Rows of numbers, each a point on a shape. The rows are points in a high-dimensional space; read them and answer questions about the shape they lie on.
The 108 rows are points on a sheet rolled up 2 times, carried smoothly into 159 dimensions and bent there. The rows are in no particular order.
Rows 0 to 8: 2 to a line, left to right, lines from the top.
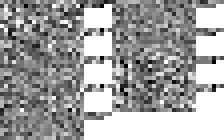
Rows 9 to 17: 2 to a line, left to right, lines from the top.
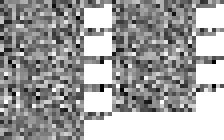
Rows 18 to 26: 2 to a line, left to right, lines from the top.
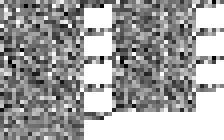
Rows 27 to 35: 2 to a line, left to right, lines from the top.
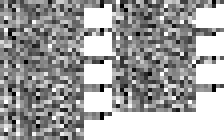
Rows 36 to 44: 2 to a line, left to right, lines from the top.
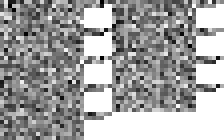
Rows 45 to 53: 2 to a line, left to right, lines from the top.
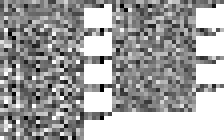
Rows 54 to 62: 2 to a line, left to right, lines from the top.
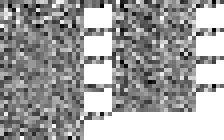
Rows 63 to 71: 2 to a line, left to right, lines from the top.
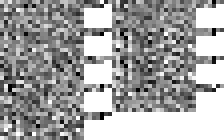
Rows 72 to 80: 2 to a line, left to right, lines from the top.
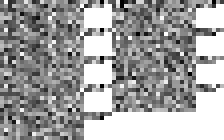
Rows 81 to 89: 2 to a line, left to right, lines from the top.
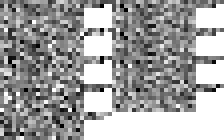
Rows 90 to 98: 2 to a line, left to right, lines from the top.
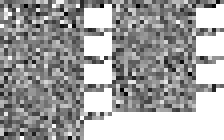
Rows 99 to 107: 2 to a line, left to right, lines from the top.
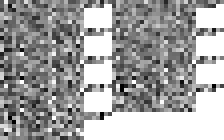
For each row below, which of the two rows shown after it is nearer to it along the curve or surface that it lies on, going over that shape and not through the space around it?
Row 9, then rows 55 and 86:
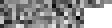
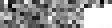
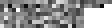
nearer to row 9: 55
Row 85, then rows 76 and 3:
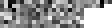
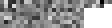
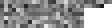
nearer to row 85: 76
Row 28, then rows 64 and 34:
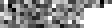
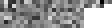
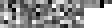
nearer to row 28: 34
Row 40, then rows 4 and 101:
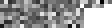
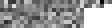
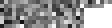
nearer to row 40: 101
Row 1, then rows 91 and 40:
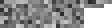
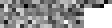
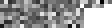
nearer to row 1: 91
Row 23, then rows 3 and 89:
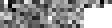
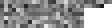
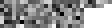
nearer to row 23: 89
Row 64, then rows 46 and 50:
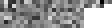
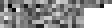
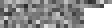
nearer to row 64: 46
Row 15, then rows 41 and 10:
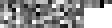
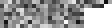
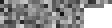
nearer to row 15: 41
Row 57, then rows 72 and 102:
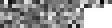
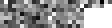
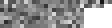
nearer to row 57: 72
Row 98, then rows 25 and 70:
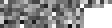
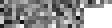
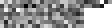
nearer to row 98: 25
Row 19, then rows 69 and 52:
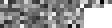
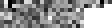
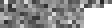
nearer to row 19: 69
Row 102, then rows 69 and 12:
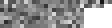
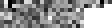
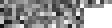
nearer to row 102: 12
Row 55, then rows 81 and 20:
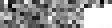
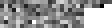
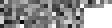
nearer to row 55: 20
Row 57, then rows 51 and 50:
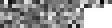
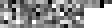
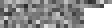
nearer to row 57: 51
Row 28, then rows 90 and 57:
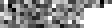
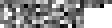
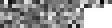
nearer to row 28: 57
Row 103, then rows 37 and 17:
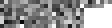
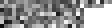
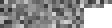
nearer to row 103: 37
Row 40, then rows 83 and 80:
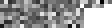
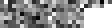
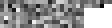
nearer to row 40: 83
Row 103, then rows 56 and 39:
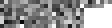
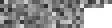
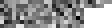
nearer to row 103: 39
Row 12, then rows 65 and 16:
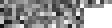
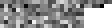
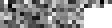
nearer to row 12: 16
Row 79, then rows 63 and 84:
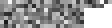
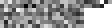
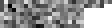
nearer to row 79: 63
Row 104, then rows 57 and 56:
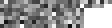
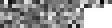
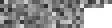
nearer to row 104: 57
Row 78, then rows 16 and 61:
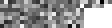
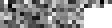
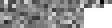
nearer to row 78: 16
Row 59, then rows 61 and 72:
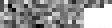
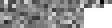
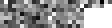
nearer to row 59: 61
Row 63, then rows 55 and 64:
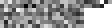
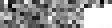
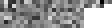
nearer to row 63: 64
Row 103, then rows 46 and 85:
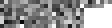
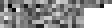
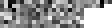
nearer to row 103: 85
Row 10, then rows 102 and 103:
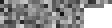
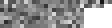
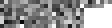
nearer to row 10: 102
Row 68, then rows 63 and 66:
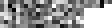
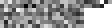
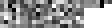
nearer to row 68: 66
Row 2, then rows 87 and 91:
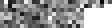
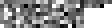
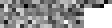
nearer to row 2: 87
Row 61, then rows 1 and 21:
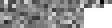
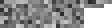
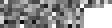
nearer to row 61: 1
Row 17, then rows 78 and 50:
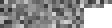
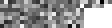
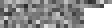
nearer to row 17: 50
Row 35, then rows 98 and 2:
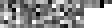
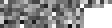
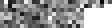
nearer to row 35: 2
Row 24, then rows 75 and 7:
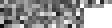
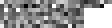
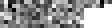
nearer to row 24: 7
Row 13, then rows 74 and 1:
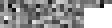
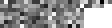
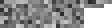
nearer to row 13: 1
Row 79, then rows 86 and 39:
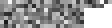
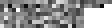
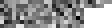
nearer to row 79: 39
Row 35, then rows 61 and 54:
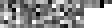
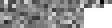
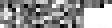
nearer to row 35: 54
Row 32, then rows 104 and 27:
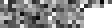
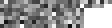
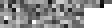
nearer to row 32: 104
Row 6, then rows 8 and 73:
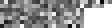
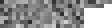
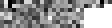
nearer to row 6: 73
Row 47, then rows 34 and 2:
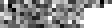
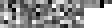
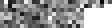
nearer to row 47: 2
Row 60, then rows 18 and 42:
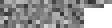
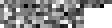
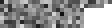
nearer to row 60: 42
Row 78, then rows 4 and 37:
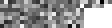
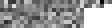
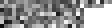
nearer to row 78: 37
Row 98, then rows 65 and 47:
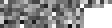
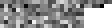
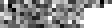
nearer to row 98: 47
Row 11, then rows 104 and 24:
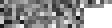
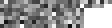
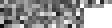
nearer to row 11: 24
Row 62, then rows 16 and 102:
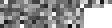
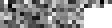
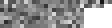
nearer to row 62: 16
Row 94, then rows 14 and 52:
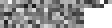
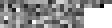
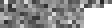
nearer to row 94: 14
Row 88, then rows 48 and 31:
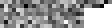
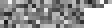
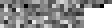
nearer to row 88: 31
